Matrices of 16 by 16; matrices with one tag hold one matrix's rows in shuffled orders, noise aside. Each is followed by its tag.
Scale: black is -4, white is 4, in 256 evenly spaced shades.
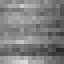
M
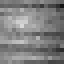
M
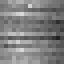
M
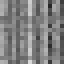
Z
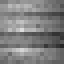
M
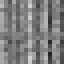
Z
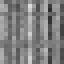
Z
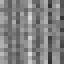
Z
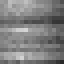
M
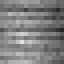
M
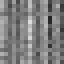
Z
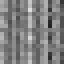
Z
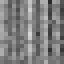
Z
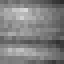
M
